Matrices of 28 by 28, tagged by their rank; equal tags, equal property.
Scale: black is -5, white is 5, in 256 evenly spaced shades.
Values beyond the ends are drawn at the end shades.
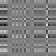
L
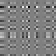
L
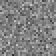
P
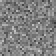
P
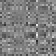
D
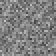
P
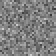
P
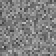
P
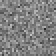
P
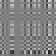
L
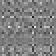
D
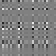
L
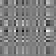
L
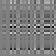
L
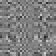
D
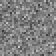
P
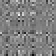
D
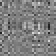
D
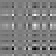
L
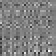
D
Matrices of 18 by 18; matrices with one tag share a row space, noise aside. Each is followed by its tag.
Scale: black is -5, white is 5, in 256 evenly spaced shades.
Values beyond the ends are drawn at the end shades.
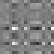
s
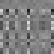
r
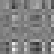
s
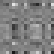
s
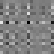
r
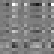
s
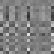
r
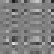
s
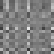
r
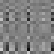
r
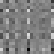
r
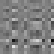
s
